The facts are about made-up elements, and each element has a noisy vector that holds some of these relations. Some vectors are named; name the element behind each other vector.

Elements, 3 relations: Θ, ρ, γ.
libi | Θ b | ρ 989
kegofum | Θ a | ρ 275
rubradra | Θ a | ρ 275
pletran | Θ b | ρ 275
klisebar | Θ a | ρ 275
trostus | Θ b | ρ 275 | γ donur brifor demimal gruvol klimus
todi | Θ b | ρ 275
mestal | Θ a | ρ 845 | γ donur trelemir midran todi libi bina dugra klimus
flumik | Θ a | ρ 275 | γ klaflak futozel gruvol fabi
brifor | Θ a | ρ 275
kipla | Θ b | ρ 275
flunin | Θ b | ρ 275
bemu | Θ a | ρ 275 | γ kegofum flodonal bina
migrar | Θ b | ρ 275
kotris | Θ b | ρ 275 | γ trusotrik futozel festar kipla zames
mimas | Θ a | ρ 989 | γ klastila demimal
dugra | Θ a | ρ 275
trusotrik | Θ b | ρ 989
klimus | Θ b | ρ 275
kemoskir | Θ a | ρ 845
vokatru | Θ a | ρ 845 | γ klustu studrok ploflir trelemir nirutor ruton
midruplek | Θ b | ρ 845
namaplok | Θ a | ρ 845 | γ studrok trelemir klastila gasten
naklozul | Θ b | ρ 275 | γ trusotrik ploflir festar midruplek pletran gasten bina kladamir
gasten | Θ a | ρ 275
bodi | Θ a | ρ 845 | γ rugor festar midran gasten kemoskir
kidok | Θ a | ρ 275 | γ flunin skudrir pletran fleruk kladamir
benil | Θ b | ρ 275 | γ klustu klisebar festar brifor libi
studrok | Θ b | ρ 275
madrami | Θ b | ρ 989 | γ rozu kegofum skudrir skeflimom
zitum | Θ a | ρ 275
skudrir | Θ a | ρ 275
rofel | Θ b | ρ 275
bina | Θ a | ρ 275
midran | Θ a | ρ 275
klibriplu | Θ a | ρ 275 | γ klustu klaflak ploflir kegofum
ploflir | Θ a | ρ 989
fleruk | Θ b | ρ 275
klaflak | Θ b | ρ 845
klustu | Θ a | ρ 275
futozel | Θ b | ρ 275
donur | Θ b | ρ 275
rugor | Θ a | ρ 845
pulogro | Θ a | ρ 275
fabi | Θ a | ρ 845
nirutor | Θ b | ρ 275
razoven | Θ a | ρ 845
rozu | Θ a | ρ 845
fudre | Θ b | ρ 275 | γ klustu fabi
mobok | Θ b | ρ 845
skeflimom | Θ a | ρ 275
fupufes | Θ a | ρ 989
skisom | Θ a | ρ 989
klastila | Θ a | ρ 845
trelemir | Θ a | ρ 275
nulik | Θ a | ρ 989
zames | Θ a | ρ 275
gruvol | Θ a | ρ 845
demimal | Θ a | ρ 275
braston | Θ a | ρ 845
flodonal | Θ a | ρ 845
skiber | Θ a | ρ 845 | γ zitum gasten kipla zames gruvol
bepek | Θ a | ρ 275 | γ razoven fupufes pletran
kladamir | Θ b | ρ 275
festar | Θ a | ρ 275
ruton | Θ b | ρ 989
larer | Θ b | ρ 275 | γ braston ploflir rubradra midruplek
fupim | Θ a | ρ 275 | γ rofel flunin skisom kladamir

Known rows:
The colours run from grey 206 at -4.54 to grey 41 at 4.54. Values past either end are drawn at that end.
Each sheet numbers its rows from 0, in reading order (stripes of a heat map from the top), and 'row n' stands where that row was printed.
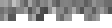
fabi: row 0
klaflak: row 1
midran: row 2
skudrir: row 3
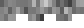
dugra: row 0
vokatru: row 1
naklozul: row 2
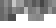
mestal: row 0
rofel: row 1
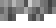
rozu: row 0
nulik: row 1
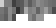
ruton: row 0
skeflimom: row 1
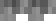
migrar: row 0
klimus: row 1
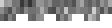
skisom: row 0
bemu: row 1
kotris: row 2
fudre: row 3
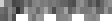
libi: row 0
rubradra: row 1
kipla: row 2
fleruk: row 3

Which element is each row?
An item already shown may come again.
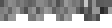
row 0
bina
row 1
demimal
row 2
kegofum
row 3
madrami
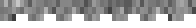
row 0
vokatru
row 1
festar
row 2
zames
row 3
kegofum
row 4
futozel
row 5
gasten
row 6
flumik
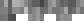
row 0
namaplok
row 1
studrok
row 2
futozel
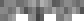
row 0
zames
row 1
razoven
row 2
brifor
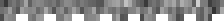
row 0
trostus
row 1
zitum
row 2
brifor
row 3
kipla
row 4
fabi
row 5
trostus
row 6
braston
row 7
ruton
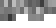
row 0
bodi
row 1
larer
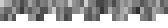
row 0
ploflir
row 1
mobok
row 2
gruvol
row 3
trusotrik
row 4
klibriplu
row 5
kidok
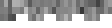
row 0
namaplok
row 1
trelemir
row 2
klustu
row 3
studrok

